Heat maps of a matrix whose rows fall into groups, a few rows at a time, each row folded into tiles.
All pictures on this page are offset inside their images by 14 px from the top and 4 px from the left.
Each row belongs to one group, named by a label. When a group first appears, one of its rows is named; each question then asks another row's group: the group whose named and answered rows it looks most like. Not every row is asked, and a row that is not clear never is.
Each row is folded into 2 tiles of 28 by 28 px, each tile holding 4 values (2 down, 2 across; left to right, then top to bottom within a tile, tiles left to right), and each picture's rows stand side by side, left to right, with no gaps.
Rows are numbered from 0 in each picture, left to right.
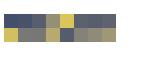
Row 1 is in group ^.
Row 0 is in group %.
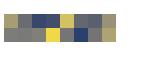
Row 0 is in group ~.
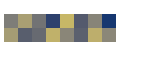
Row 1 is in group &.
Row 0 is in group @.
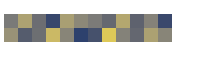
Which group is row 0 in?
@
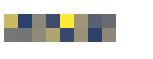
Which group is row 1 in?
^
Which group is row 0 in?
&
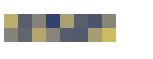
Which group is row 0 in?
&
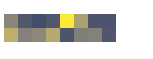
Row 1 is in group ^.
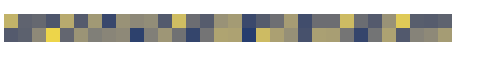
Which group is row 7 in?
^
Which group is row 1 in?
&
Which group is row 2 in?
@
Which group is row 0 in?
~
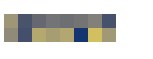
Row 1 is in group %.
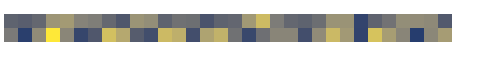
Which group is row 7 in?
@
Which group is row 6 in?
%
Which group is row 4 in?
@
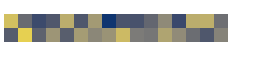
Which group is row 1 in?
&
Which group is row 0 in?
^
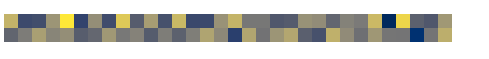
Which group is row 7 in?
~
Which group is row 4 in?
^
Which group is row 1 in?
&
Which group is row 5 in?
@
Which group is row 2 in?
&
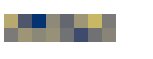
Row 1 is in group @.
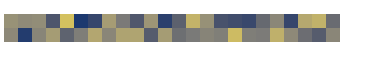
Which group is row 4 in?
%
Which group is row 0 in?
@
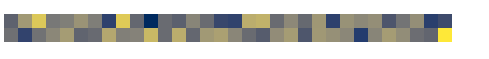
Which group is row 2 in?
^
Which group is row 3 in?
%
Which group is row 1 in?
@
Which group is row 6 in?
@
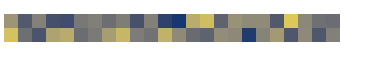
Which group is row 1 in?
%
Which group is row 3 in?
@
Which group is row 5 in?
^
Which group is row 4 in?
@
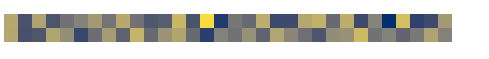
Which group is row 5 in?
@
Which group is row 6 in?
&
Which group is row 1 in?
@
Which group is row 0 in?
&
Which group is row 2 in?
^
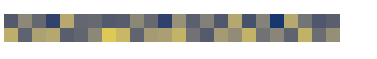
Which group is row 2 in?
%
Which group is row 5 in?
^
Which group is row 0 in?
%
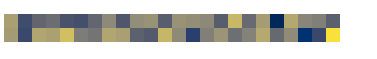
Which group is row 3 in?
@
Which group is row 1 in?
%
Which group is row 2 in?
@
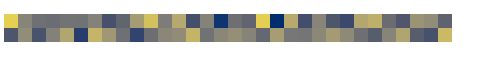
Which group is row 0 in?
^
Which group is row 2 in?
@
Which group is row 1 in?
%
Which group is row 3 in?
&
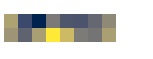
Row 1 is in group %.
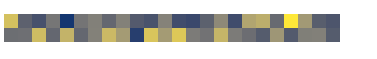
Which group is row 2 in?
%
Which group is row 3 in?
%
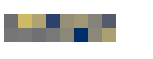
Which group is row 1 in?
@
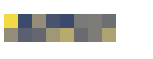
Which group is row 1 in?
%
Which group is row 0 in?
&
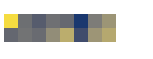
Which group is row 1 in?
%
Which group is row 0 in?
^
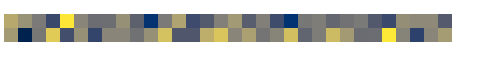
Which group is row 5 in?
%
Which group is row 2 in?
~
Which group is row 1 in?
^
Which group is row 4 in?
&
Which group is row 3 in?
~
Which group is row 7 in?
@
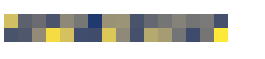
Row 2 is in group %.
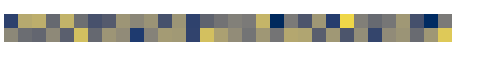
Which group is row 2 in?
@
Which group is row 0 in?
@
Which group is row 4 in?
&
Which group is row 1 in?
^
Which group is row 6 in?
^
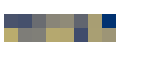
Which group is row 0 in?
%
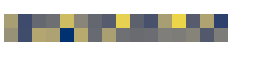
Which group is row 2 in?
^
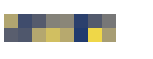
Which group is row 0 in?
~
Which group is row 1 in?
%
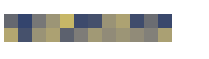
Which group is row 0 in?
%
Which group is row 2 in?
&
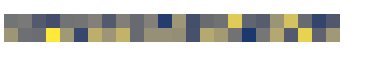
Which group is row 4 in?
~
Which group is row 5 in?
^
